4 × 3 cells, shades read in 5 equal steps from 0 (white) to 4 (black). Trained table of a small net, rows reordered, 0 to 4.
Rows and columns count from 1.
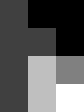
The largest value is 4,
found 3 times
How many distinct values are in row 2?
2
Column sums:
12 9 10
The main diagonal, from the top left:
3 3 2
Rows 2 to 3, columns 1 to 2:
3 3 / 3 1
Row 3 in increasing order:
1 2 3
